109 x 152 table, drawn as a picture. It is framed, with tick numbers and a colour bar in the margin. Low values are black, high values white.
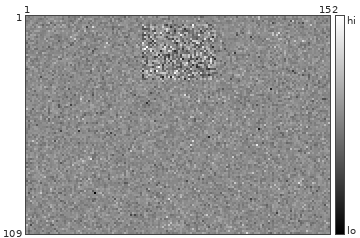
Mirror symmetry: none. Odd patch: rougher, in the top middle. Slope: none. Grain: fine. Roughest part: top middle.
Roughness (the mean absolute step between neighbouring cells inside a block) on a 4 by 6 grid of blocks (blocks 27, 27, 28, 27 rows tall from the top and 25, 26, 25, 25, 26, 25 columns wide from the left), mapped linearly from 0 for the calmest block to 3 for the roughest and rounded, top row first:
003300
001100
000000
000000
